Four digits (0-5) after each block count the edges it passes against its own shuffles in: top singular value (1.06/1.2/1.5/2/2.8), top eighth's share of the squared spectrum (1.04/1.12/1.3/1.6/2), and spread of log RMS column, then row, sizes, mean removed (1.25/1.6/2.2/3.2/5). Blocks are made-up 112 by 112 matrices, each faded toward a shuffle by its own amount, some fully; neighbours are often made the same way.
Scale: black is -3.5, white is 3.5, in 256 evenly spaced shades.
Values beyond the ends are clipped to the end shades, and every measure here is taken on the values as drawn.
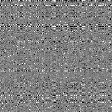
5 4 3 3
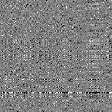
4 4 2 3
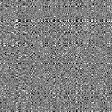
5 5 3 4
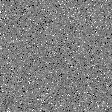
1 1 0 0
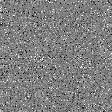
3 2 1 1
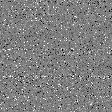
3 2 0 1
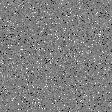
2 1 0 0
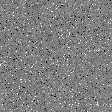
1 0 0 0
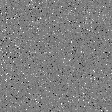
2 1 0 0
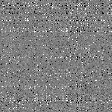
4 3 2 3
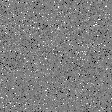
2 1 0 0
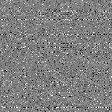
4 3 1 3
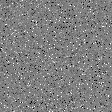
0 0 0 0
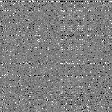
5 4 2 3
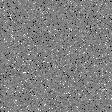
0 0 0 0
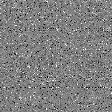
4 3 1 2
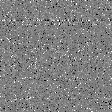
3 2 0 1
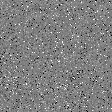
3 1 0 1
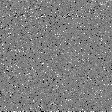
3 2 0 1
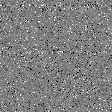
3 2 0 1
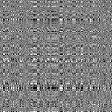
5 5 4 4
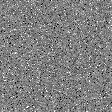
2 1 0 0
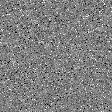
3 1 0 0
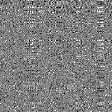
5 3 2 3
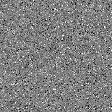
3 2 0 1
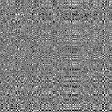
5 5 3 4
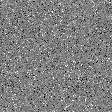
0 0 0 0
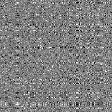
5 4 2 3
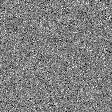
0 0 0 0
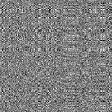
5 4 3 3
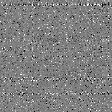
4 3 2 2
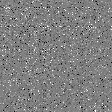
3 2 1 1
